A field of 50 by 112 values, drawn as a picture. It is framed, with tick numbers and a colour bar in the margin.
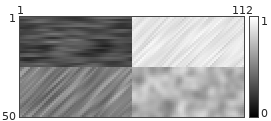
The table splits into 2 rows of 2 panels. Panel 1,1: low, streaked across. Panel 1,2: very high, slanting up to the right, faint in contrast. Panel 2,1: middling, slanting up to the right. Panel 2,2: high, blotchy.
